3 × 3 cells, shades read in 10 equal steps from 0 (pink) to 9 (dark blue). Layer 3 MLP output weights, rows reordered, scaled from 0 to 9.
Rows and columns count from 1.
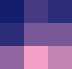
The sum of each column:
21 12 15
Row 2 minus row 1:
-1 -2 -3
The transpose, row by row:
9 8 4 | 7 5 0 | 8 5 2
